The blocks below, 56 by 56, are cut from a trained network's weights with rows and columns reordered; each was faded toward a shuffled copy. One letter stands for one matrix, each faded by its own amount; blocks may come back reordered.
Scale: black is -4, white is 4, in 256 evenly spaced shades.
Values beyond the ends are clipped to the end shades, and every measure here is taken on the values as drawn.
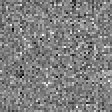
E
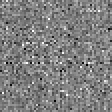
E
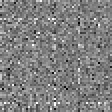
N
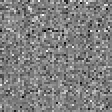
E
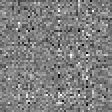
N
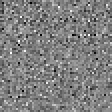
E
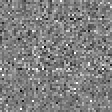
E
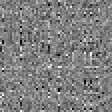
N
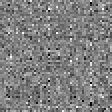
N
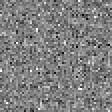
E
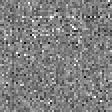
E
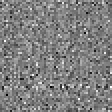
E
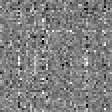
N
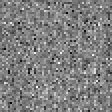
E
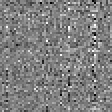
N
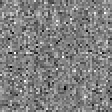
E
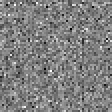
E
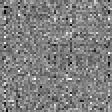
N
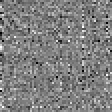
N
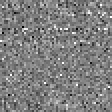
E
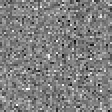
E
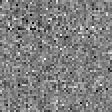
E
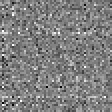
N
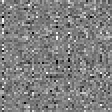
N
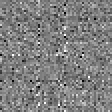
N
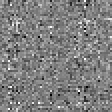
N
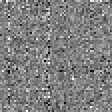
N
